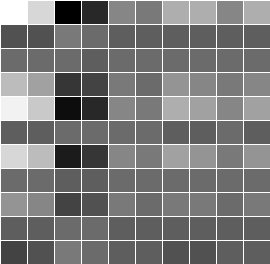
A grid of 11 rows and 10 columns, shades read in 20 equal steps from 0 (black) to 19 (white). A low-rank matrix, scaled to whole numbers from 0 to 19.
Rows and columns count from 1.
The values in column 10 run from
7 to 13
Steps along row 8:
same down same up same same same same same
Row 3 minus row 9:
-3 -2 3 1 -1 0 -1 -1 0 -1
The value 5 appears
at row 4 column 4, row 9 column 3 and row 11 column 1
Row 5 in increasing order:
1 3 9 10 10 12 12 13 15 18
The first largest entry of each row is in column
1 3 1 1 1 3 1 1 1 3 3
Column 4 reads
3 8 7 5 3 8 4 7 6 8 8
